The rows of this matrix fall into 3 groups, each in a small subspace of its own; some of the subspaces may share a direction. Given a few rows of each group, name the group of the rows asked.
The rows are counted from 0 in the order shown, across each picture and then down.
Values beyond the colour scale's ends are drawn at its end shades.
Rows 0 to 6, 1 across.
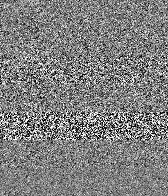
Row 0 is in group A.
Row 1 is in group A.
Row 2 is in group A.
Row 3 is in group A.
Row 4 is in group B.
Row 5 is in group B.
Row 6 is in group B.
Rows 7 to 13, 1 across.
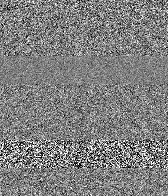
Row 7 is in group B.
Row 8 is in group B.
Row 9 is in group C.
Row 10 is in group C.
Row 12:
C
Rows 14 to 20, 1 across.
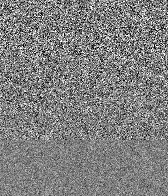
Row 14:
B
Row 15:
C
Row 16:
A
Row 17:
A
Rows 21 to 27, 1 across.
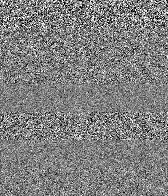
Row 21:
C
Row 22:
A
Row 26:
A
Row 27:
A
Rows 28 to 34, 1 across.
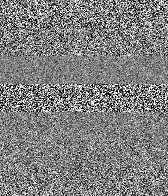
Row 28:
A
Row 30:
A
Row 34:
A
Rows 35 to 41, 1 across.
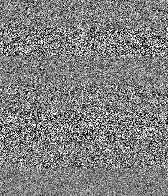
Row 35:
B
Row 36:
C
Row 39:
B
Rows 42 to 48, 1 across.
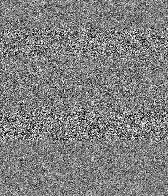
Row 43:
B
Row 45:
C
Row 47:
C
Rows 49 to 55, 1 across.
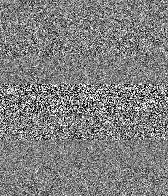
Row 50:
A
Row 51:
A
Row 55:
A
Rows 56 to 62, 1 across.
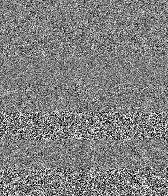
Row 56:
B
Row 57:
C
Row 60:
C
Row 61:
C
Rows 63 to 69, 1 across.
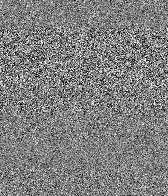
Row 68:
A
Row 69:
B
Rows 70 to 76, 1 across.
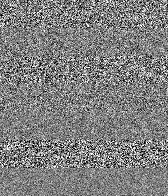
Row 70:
B
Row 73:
B
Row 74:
C
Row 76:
B
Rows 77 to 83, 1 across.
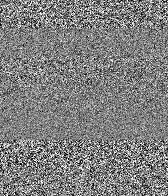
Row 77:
A
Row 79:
A
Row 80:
B
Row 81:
B
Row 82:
A
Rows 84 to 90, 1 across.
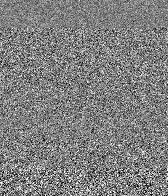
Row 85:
B
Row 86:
B
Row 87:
B
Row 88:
C
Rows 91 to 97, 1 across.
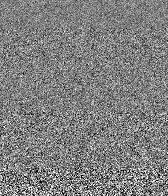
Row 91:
A
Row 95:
B
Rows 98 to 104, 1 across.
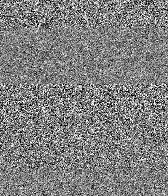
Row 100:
A
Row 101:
C
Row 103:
B
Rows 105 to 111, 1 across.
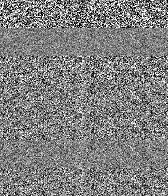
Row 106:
B
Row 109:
C
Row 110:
C
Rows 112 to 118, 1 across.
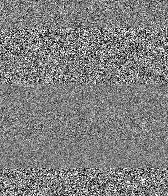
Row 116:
B
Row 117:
A
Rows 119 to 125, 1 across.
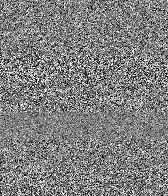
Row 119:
C
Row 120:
A
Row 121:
A
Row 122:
A
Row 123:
A
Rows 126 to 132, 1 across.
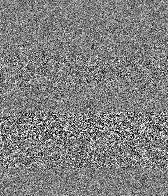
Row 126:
A
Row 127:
C
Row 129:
B
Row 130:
A
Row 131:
C
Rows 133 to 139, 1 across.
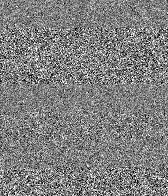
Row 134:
A
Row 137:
A
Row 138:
B
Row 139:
B
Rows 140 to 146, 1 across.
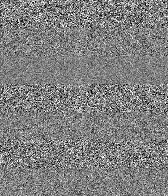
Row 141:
C
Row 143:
C
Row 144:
C
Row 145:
B
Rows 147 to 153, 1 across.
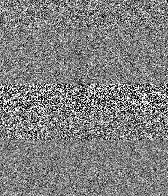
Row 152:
B
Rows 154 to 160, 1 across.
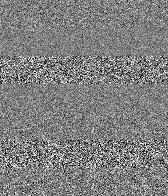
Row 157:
A
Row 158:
C
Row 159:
A
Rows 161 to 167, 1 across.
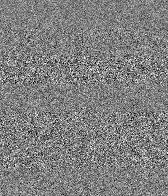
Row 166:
C
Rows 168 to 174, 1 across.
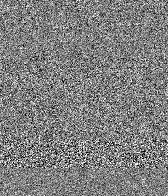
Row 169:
C
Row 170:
A
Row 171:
B
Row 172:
A
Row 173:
B
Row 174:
B
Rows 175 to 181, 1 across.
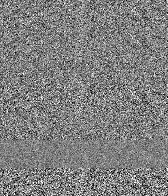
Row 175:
C
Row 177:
C
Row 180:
A
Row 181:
C
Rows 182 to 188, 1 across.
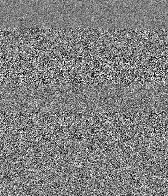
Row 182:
C
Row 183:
A
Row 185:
A
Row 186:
C
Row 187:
C
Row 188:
B
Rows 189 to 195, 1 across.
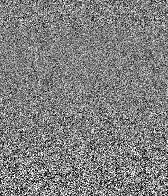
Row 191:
A
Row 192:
B
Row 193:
C
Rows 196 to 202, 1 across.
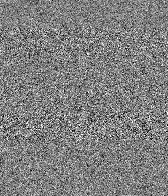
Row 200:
B
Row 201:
B
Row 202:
B
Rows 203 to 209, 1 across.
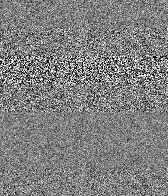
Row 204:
B
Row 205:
B
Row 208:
A
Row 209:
C
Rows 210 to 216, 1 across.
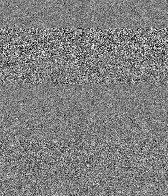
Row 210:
C
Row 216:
B
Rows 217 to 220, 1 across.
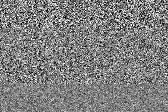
